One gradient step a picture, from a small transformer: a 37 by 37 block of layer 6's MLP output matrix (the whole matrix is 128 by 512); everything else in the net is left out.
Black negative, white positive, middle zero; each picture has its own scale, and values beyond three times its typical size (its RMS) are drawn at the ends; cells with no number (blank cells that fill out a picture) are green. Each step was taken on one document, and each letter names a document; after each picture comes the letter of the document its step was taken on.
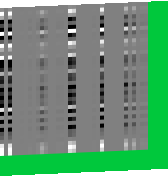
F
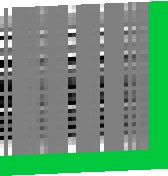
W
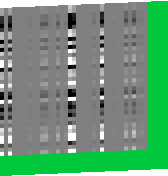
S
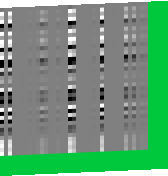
W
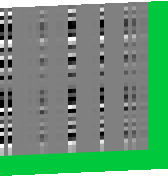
W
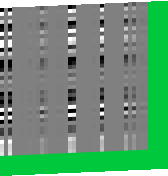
F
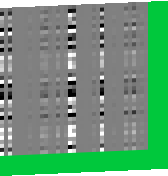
S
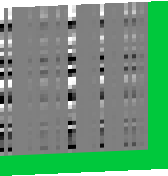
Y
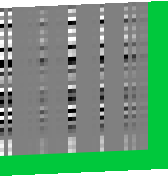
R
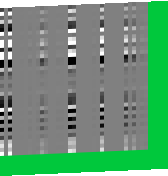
W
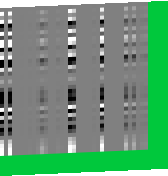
W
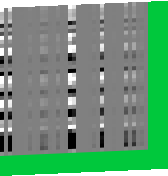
Y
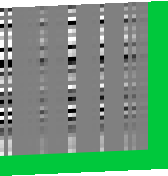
F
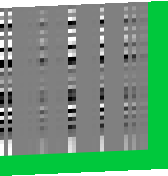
R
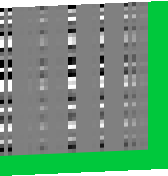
R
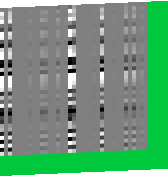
Y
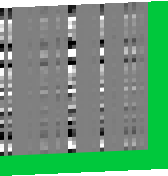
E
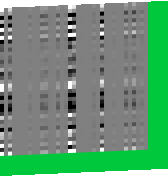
S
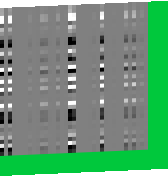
Y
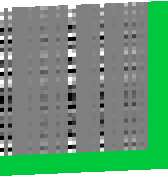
E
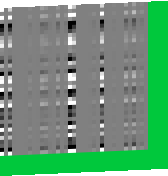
S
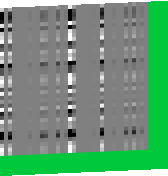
E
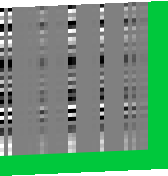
F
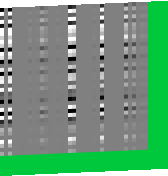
W
